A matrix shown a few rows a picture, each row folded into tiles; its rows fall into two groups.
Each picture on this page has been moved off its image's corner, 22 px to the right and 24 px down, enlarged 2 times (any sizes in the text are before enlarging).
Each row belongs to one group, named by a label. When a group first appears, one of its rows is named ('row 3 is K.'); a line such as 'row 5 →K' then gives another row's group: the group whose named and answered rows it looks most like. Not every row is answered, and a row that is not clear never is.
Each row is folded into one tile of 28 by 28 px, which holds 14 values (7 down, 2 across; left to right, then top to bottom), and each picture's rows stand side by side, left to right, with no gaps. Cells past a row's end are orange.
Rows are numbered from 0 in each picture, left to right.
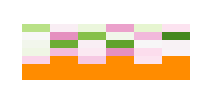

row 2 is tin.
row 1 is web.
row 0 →web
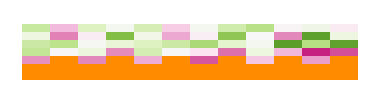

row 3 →tin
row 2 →web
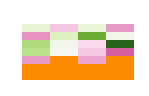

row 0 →tin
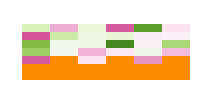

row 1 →web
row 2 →web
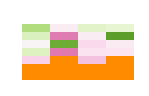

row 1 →tin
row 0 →web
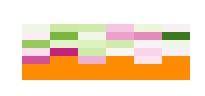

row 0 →tin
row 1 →web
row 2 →tin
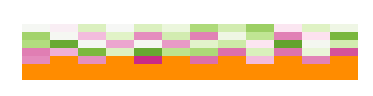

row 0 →web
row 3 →tin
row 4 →web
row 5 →tin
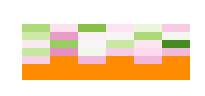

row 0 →web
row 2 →web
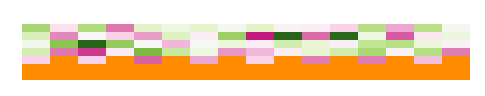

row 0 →web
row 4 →tin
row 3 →tin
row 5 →tin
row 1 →web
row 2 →tin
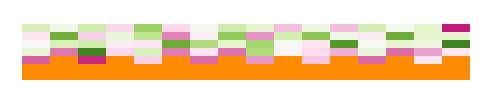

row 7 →web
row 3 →tin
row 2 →web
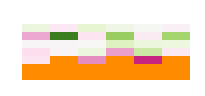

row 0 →tin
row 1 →tin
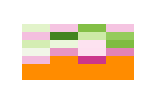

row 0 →tin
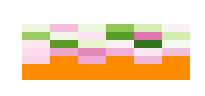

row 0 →web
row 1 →tin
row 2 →tin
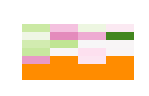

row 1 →tin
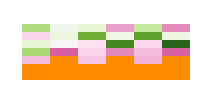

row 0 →tin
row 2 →web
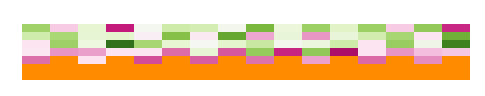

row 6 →web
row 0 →web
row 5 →tin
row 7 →web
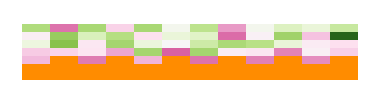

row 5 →tin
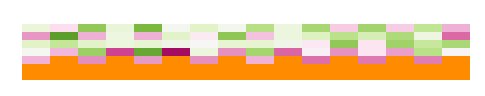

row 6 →web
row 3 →tin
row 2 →tin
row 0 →tin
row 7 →web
